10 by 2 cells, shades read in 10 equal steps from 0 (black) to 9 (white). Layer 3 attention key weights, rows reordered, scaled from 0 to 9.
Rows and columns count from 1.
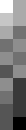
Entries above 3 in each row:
2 2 2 2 2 1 1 1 0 0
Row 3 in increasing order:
4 6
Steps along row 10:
down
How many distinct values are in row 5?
2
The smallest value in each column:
3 0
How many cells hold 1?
0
